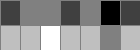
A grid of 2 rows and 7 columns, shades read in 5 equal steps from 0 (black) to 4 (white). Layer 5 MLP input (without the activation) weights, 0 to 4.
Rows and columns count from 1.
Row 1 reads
1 2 2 1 2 0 1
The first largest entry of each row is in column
2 3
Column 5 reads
2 3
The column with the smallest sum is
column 6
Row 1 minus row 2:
-2 -1 -2 -2 -1 -2 -2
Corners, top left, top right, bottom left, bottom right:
1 1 3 3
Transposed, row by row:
1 3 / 2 3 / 2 4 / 1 3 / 2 3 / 0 2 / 1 3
